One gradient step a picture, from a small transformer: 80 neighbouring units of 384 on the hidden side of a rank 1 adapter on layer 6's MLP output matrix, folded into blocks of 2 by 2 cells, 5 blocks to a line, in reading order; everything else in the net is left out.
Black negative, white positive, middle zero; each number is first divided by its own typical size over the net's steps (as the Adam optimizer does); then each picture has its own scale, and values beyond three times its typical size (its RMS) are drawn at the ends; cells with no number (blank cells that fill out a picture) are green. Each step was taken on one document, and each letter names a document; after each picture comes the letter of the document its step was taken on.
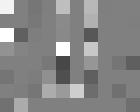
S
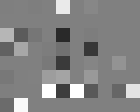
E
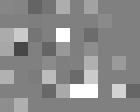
E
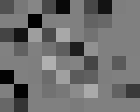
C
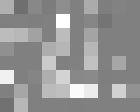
C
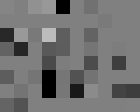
E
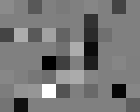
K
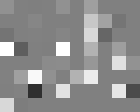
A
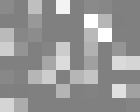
A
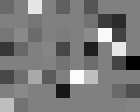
A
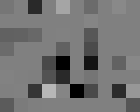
K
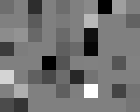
S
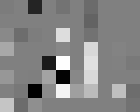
K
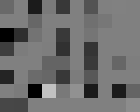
K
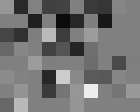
C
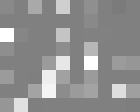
K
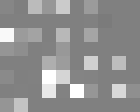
E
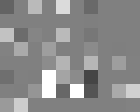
E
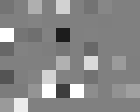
E
